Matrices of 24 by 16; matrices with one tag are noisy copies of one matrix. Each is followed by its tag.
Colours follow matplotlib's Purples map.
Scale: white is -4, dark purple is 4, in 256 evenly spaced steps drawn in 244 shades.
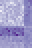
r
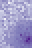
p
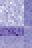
r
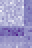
r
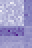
r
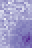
p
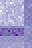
r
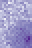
p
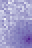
p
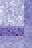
r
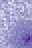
p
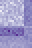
r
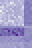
r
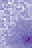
p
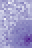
p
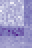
r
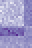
r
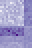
r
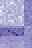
r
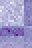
r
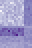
r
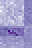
r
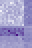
r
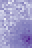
p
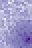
p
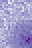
p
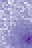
p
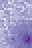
p
